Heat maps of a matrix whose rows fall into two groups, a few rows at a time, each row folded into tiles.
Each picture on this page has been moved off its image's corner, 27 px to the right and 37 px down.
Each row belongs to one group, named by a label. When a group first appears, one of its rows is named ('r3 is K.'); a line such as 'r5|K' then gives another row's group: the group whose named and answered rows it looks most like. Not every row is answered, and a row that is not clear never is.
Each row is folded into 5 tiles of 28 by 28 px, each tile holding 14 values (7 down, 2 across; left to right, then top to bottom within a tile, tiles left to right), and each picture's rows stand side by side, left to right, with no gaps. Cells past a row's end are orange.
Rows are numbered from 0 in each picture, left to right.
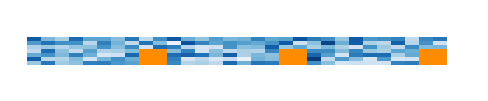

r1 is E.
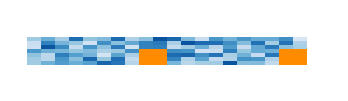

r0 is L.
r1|E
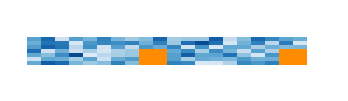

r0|L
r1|E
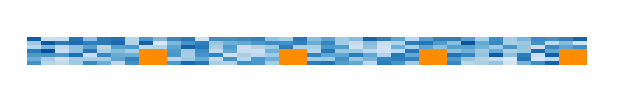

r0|E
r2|L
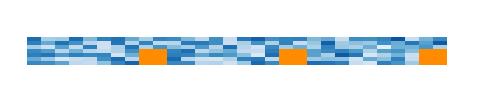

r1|E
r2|L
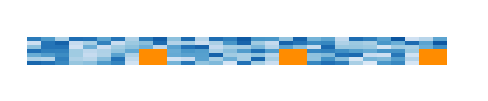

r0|L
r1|L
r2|L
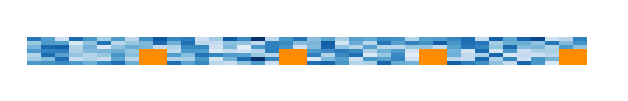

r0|L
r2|L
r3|L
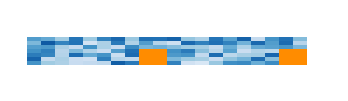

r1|E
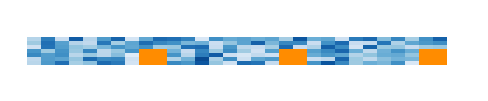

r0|L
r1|L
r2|L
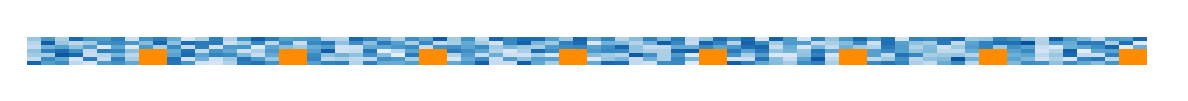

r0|L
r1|E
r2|E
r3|L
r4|L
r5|L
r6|L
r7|E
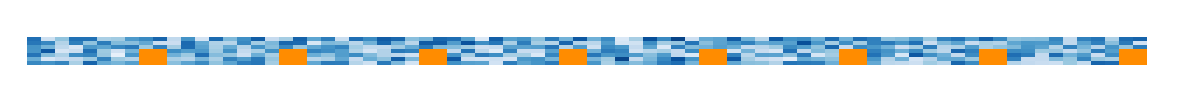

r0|E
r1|L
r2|L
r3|E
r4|L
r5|E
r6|E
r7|E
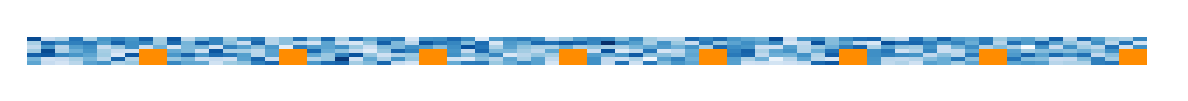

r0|E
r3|L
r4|E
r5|E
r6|E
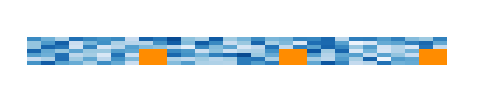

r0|L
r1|E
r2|L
